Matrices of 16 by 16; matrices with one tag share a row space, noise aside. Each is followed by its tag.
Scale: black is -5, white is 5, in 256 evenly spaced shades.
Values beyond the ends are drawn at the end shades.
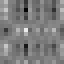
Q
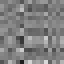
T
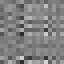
T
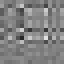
T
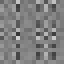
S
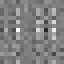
S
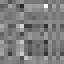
T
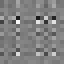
S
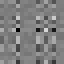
S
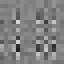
S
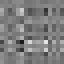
T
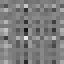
Q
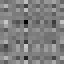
Q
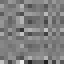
T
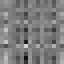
Q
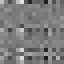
T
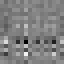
Q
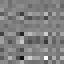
T
